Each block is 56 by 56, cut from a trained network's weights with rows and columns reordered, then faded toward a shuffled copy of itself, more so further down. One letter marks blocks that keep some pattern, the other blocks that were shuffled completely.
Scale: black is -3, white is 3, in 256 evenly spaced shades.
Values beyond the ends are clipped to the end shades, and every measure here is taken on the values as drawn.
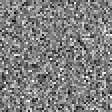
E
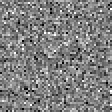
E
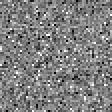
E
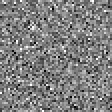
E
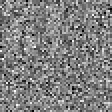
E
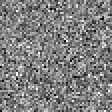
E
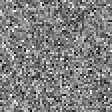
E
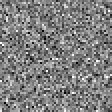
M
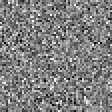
M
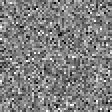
E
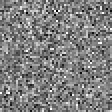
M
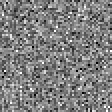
E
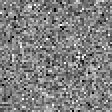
E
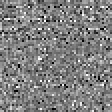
M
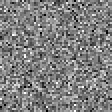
M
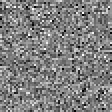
M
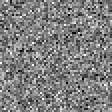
E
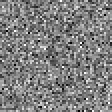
E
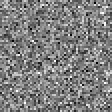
M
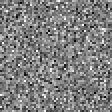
E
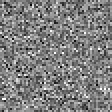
M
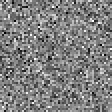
E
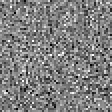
M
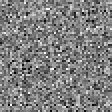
M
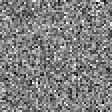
E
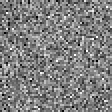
E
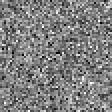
E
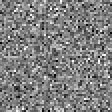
M
